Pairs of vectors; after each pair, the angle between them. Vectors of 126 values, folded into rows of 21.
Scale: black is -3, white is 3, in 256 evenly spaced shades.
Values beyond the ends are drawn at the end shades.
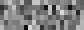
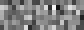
nearly opposite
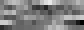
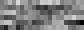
nearly parallel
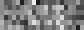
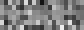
partly aligned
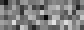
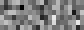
partly aligned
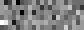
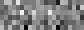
partly opposed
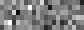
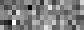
nearly opposite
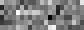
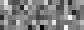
orthogonal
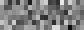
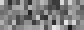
nearly parallel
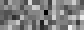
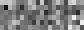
partly aligned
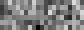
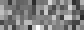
nearly opposite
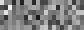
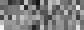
orthogonal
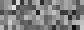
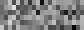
nearly parallel
